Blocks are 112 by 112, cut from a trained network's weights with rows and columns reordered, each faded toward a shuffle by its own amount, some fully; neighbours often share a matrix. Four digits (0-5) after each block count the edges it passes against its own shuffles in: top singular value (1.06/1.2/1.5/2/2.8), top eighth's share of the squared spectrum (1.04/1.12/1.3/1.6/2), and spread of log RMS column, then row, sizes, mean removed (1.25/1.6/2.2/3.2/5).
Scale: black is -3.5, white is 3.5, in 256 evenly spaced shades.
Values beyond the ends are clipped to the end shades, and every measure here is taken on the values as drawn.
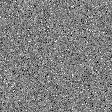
0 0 0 0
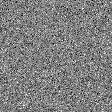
1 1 0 0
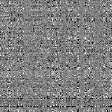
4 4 4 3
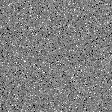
0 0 0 0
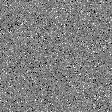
0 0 0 0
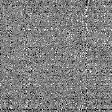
3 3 3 2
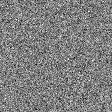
0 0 0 0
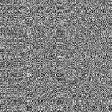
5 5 3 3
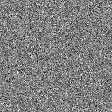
2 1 0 0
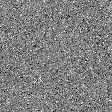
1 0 0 0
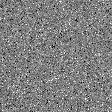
0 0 0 0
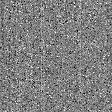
2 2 0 1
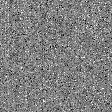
1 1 0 0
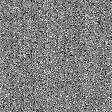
2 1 0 0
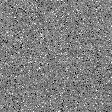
1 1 1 0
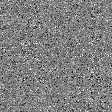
1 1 1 0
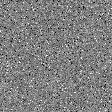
1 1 0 0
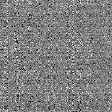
3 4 3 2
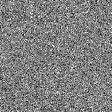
2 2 1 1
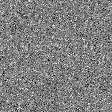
2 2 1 0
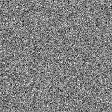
3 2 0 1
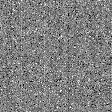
2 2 0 1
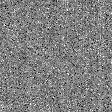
1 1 0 0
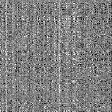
4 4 2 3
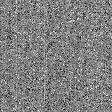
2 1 0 0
